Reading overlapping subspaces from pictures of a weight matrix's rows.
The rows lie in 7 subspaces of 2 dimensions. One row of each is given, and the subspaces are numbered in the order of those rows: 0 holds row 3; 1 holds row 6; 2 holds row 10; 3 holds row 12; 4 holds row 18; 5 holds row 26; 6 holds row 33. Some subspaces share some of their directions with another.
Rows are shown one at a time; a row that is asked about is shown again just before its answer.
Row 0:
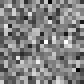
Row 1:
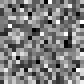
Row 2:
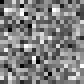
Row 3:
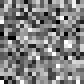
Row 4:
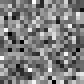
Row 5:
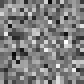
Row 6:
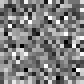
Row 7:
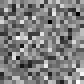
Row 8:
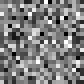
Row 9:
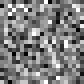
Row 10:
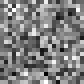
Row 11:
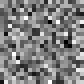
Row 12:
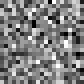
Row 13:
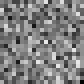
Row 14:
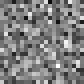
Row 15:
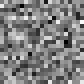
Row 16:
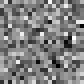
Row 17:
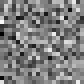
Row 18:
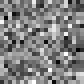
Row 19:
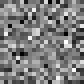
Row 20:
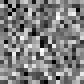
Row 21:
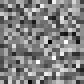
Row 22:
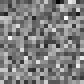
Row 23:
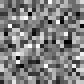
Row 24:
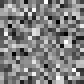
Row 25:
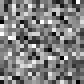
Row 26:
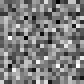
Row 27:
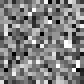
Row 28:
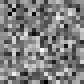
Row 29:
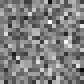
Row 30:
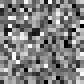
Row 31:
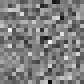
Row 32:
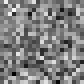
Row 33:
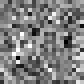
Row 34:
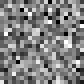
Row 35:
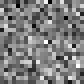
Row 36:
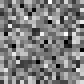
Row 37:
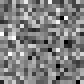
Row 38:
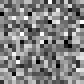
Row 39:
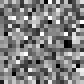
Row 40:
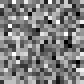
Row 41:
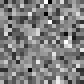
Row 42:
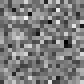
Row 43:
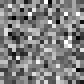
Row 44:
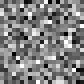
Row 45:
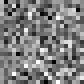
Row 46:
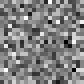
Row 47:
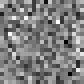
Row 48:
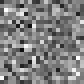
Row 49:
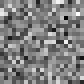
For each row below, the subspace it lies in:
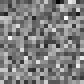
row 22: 5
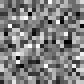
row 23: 6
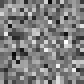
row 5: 1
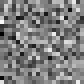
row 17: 0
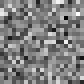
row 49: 5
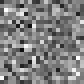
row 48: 1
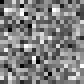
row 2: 1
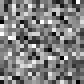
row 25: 0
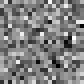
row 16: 4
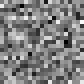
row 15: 3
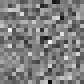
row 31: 3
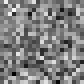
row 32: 2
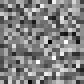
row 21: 3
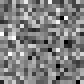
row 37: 0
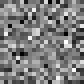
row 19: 1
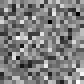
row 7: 0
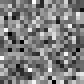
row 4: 4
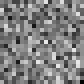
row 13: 6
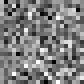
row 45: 2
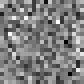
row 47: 4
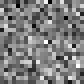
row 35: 6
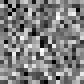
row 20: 2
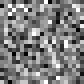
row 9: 2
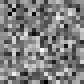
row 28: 2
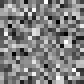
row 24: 1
